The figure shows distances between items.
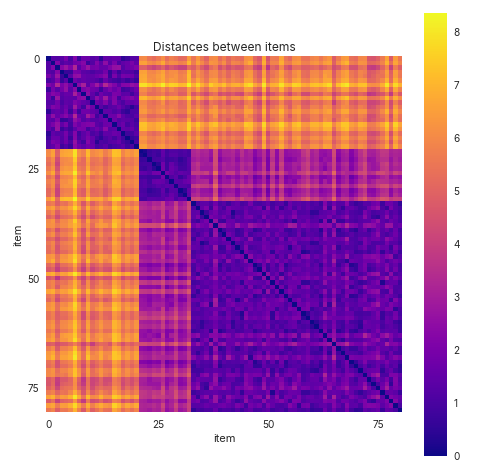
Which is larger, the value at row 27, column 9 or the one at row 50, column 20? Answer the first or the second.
the first
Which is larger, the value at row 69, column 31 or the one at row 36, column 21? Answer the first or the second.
the second
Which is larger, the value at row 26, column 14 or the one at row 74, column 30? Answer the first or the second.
the first
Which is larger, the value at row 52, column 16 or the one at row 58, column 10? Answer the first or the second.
the first
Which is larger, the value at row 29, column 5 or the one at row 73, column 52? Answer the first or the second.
the first
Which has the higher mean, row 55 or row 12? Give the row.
12
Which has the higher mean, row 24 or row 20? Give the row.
20
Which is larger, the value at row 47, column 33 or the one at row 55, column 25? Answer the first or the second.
the second
